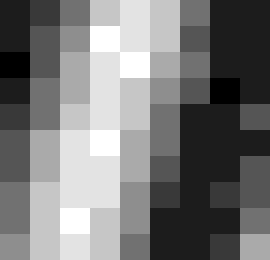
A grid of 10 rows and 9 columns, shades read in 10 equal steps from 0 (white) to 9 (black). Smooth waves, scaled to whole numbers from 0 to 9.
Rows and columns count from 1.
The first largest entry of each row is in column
1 1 1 8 7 7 7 7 6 6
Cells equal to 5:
11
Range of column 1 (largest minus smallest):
5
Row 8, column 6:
7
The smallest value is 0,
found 4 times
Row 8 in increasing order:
1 1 2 4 5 6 7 7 8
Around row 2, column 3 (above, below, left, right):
5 3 6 0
